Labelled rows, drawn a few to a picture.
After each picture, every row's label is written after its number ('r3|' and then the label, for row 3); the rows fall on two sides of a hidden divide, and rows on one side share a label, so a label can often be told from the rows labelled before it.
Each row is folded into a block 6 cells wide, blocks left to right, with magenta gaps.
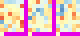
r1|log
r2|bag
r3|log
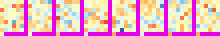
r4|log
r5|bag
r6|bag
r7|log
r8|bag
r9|bag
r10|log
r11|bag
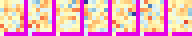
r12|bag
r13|log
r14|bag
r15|log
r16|bag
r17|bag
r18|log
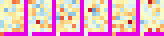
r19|bag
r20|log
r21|log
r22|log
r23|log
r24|bag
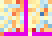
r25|bag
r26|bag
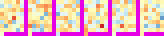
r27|log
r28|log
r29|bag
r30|log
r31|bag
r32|log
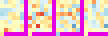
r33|bag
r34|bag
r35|bag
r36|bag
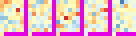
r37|bag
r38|log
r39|log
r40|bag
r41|log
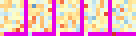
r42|bag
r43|log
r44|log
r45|log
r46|bag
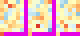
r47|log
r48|log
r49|log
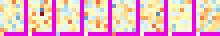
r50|bag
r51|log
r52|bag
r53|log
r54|log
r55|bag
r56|log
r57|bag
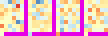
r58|log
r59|log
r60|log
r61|log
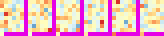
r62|bag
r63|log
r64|log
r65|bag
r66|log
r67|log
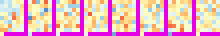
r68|log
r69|log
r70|bag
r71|log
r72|bag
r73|bag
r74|bag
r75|bag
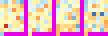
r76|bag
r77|bag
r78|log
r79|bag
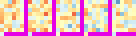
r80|log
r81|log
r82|bag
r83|log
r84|bag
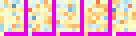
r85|bag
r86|log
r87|log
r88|log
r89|log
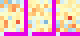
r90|log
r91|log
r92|log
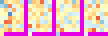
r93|log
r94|bag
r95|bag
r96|log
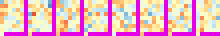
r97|bag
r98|bag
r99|log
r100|log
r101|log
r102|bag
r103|bag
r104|bag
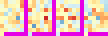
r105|log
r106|bag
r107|bag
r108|bag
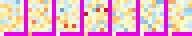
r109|bag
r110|bag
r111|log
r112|log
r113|bag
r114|bag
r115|log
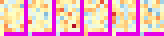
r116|log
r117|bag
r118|log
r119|log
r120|bag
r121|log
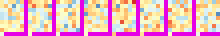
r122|bag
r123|log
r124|bag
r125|bag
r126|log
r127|log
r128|bag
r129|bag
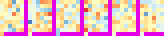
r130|log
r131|log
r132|bag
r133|log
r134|bag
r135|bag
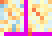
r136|log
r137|log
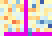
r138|bag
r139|bag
